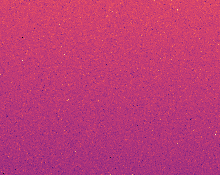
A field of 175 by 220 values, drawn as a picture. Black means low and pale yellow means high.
There are no regular stripes. On average the colour sits 50% of the way up the scale. There is an overall slope up to the top. Fine speckle covers the field.
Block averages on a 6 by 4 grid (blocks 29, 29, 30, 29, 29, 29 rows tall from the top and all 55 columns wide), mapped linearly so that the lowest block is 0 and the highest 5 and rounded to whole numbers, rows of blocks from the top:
5 5 5 5 / 4 4 4 4 / 3 3 3 3 / 2 2 2 2 / 1 1 1 1 / 0 0 0 0
